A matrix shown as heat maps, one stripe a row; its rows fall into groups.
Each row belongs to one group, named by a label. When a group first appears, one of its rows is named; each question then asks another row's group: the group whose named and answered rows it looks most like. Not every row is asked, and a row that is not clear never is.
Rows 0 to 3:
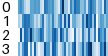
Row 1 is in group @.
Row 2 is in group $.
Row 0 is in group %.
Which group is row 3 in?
@
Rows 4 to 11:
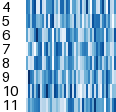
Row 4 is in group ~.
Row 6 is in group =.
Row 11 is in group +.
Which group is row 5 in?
~
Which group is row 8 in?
=
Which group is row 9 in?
$
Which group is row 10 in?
$
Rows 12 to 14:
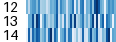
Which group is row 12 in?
@
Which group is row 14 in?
$
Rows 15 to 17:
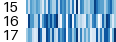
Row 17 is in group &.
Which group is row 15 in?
@
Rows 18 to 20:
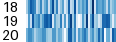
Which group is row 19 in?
$
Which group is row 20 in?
%
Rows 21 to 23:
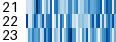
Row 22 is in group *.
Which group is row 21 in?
=
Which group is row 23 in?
$
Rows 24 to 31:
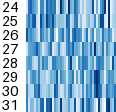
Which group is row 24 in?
~
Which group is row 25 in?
~
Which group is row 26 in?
~
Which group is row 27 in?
+
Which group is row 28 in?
%
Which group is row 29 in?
@
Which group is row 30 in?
=
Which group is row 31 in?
*
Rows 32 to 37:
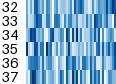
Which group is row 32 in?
*
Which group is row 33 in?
=
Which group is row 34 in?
@
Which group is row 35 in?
*
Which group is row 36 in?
+
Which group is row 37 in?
@
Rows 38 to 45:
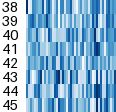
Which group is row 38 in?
*
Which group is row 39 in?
$
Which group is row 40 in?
+
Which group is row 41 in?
@
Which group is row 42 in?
~
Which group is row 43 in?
&
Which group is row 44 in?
=
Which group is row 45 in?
&
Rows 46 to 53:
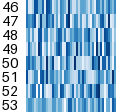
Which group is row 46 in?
*
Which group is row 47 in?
~
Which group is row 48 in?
&
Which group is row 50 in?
~
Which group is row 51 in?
*
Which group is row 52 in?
@
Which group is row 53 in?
%
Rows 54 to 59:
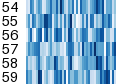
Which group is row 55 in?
$
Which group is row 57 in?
+
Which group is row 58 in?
=
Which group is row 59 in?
&
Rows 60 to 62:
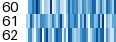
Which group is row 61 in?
%
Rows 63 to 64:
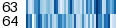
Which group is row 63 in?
=
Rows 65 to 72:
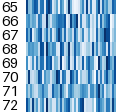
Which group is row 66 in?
&
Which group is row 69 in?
*
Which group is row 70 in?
&
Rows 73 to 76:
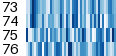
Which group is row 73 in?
@
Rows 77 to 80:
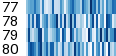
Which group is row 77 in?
+
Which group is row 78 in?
$
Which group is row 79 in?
&
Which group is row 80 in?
~
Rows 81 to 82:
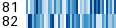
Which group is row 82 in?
+
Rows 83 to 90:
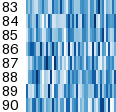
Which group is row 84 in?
+
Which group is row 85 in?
+
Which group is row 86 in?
~
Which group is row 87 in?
$
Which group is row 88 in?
+
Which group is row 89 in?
=
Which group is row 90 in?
~
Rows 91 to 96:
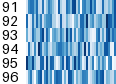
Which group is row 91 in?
+
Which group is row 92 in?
*
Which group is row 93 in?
*
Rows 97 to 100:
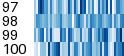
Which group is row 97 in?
@
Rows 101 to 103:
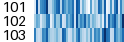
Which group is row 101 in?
$
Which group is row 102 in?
&
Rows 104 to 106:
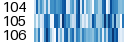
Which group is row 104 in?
$
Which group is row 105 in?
=
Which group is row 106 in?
&
